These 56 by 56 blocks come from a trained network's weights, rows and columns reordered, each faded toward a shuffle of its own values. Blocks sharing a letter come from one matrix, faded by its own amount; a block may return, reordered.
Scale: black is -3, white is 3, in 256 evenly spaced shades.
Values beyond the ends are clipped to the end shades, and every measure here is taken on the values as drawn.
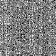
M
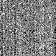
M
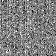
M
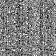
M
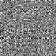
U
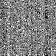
M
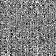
M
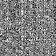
M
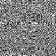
U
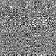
U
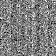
M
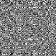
U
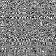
U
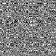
U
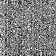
M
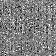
M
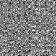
U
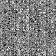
M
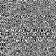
U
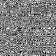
U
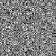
U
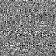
U
